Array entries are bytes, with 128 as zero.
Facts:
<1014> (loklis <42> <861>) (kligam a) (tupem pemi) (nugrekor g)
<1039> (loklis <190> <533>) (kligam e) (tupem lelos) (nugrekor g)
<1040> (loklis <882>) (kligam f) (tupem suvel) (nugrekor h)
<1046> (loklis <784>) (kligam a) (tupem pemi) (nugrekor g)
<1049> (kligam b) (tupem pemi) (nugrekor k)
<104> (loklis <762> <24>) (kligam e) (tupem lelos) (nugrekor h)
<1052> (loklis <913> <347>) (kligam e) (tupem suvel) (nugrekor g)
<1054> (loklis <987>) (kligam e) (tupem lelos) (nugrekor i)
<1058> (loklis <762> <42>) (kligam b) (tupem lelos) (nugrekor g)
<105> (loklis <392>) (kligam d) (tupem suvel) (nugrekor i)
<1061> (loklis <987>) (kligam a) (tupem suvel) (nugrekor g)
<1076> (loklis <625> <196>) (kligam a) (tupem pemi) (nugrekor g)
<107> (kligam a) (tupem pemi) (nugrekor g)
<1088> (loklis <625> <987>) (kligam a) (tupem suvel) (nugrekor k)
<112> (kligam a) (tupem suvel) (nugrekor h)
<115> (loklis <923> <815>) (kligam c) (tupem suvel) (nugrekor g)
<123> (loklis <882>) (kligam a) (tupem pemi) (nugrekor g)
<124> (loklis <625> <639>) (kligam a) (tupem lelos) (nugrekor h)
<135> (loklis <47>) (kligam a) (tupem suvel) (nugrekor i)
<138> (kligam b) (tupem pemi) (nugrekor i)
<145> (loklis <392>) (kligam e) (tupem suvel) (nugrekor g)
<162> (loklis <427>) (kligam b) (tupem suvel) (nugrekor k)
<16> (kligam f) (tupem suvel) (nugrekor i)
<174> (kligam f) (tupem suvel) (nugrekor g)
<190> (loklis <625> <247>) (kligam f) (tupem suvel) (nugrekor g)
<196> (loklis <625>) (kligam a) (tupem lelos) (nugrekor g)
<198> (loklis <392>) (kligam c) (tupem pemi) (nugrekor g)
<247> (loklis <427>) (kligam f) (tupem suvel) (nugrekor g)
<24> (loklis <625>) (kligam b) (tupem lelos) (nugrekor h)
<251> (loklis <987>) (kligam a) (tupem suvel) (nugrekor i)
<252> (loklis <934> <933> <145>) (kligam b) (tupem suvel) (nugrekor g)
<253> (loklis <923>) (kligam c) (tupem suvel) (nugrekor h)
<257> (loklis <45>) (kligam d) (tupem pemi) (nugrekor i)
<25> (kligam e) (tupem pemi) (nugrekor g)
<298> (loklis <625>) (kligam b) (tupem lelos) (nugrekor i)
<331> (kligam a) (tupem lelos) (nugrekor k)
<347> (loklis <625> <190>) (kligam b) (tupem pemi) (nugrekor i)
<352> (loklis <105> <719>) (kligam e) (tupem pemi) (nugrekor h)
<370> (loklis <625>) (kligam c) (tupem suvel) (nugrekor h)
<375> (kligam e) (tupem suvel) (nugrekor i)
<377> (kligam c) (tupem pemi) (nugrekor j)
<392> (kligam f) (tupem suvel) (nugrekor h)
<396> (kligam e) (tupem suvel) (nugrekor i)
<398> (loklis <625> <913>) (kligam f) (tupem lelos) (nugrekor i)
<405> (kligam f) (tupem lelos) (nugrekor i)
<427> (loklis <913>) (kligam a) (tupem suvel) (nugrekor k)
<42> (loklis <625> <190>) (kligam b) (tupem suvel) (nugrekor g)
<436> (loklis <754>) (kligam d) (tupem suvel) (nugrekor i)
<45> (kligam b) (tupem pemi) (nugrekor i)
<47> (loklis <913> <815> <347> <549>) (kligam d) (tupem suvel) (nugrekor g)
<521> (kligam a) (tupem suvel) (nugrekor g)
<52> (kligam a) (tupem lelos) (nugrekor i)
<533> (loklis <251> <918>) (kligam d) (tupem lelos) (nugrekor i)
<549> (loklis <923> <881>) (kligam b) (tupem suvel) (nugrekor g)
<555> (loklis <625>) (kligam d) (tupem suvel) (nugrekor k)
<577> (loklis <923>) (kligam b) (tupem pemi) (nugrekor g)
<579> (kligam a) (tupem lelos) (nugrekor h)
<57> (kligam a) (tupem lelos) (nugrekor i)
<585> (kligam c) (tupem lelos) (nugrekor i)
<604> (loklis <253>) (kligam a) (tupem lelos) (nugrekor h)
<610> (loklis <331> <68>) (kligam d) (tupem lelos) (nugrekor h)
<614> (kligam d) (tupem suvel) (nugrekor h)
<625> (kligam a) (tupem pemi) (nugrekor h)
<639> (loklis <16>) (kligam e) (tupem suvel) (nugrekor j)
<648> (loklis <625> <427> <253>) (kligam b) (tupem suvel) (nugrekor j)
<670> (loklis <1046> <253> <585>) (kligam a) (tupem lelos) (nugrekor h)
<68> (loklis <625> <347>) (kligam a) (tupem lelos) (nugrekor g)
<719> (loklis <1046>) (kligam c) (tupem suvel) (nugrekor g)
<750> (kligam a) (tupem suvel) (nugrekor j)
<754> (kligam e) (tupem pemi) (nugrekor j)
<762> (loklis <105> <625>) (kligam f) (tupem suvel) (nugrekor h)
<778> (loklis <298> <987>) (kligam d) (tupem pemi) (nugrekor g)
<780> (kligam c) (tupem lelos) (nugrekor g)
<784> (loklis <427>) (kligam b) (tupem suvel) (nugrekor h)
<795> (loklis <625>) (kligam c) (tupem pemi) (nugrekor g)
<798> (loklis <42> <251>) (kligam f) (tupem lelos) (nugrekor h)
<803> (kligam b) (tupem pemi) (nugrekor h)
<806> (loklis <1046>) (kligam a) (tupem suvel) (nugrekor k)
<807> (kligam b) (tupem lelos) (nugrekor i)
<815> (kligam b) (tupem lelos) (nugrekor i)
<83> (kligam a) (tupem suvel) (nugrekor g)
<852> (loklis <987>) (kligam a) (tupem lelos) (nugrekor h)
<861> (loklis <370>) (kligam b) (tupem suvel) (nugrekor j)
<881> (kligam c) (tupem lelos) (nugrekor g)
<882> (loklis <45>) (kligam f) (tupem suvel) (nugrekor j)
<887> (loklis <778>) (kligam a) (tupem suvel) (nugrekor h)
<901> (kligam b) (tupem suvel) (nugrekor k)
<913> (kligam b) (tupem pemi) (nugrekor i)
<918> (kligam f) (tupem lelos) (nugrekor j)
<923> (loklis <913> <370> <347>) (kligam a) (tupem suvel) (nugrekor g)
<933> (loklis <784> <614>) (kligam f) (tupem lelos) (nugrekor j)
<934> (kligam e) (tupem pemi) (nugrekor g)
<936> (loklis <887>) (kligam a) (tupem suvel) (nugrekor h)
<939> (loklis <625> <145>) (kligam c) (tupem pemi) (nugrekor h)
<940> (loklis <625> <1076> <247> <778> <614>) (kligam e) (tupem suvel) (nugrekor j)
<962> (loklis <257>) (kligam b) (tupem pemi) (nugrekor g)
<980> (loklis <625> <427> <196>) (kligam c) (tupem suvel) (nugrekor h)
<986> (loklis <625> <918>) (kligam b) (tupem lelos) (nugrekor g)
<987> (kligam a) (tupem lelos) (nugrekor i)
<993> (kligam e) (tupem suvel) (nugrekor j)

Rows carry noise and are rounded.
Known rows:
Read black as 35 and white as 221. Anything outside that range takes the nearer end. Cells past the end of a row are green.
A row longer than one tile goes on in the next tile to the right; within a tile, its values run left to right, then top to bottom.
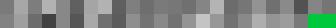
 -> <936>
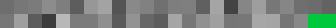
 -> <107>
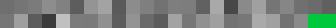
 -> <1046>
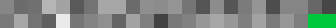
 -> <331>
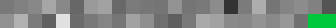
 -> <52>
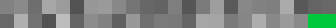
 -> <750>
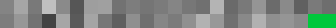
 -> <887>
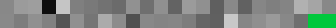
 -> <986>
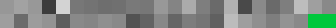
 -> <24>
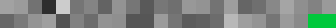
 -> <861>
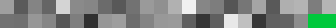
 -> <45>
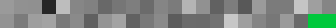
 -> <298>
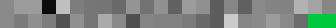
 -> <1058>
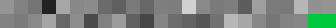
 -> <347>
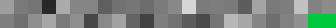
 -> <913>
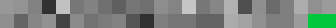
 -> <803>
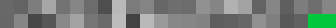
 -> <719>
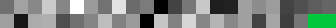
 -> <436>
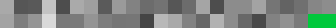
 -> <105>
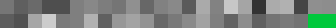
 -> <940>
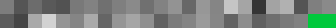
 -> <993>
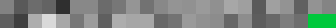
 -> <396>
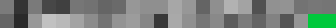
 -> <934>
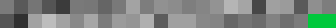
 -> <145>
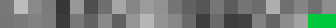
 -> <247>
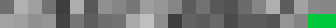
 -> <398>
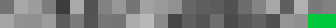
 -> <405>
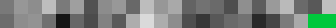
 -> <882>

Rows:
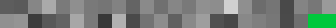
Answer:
<939>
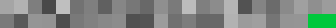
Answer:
<784>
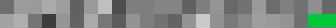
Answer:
<852>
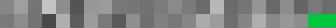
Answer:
<112>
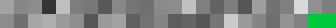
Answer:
<815>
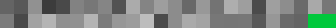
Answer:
<1039>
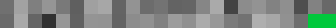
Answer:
<1061>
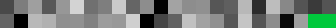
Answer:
<754>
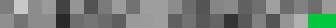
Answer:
<762>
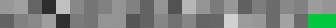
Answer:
<162>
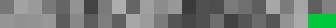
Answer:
<918>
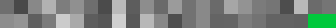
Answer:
<585>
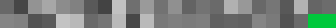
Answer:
<881>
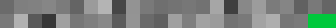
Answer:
<1014>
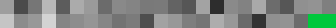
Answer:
<533>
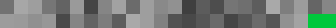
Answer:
<933>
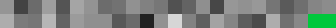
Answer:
<778>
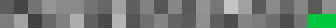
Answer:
<377>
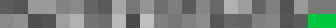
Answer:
<780>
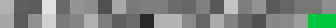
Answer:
<614>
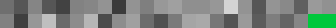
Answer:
<352>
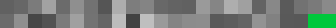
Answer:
<115>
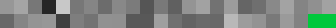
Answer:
<648>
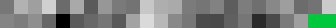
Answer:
<1040>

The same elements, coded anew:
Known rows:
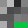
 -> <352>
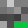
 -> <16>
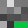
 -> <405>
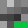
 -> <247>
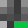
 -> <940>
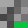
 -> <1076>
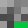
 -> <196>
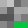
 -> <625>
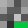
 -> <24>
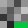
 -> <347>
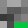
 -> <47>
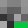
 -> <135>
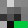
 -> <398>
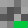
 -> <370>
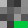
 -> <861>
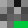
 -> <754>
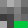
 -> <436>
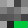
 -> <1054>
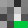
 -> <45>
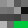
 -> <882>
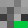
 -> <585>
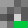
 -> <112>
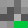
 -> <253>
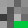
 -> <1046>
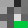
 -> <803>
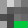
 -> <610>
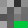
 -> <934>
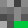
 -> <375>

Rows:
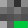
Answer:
<639>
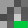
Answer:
<123>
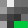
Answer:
<798>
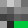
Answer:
<533>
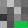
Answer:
<257>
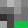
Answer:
<105>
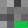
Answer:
<145>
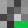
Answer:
<577>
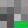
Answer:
<427>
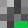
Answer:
<104>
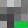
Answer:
<555>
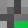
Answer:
<1052>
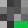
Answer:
<648>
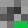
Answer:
<980>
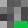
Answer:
<750>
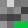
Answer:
<392>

